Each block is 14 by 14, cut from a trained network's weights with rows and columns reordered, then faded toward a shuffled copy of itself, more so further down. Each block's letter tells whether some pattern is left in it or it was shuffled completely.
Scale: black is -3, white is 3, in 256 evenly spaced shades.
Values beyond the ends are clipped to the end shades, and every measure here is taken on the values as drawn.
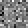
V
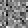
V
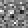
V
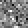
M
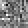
M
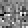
V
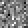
M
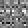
V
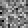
M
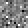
M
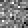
M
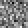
M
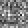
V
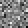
M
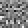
V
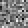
M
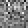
V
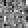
V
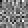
V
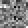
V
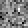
M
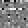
V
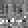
V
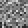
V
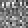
V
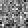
M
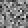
M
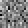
V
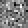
M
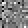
V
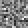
M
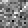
M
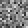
V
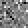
M
